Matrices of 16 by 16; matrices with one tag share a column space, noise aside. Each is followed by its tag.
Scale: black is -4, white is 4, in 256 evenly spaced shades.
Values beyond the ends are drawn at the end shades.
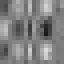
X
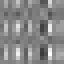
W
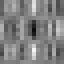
X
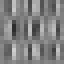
X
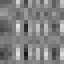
W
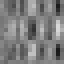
X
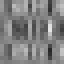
X
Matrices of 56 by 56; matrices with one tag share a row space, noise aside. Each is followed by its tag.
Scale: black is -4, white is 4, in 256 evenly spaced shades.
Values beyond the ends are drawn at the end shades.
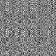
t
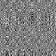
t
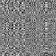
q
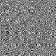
t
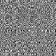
t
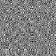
t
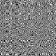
t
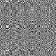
t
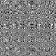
t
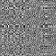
q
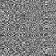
q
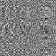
q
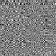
q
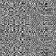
q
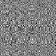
t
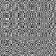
t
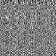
t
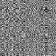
q
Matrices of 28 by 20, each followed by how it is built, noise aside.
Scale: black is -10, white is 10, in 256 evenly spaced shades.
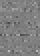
uneven rows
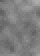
smooth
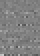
uneven rows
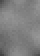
smooth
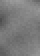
smooth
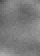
smooth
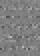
uneven rows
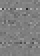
uneven rows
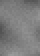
smooth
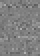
uneven rows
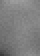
smooth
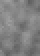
smooth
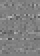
uneven rows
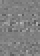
uneven rows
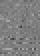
uneven rows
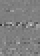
uneven rows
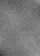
smooth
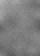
smooth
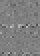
uneven rows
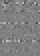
uneven rows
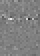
uneven rows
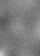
smooth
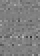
uneven rows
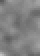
smooth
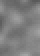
smooth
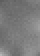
smooth
